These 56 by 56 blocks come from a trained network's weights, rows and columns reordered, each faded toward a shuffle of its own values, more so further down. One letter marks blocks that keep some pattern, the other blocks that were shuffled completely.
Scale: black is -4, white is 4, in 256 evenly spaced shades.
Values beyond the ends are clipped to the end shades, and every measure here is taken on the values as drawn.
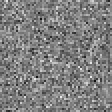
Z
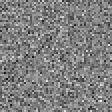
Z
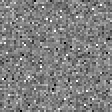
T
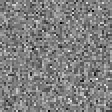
Z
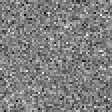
T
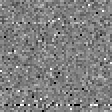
Z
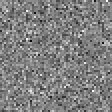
T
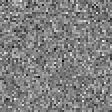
Z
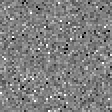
T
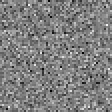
T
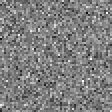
T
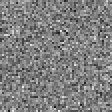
Z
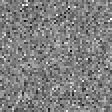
Z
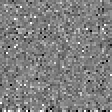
Z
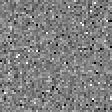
T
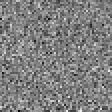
Z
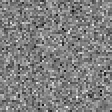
T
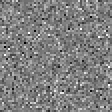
T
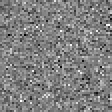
Z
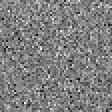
T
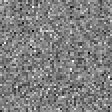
Z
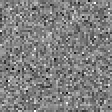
Z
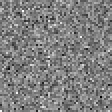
T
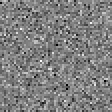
T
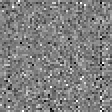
Z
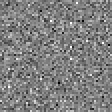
Z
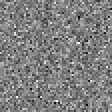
T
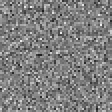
Z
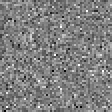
Z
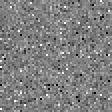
T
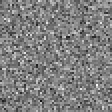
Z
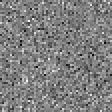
T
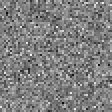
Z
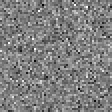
T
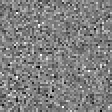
Z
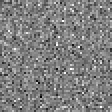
Z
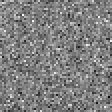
T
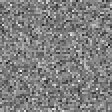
Z
